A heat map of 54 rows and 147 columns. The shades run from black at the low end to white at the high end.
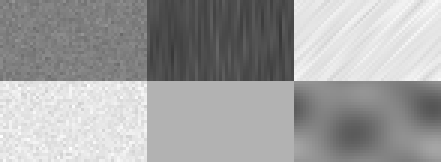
It is made of 2 by 3 panels. Panel 1,1: middling, fine-grained, faint in contrast. Panel 1,2: low, streaked downward, faint in contrast. Panel 1,3: very high, slanting up to the right, faint in contrast. Panel 2,1: very high, fine-grained, faint in contrast. Panel 2,2: high, flat. Panel 2,3: middling, smooth.
